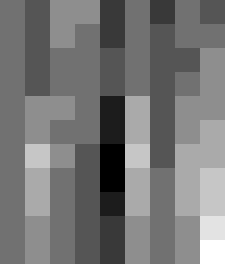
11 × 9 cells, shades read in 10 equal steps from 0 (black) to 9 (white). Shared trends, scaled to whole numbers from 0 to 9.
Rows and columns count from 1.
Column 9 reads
3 4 5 5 5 6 6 7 7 8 9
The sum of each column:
44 51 48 40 17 57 36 53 65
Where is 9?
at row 11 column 9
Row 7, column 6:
7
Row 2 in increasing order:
2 3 3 4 4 4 4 4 5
